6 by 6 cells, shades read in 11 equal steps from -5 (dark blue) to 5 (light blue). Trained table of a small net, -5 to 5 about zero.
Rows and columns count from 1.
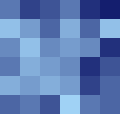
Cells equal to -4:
3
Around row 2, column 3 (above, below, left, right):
-2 1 2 3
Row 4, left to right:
0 3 2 1 -4 -2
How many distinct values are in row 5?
4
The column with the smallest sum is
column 5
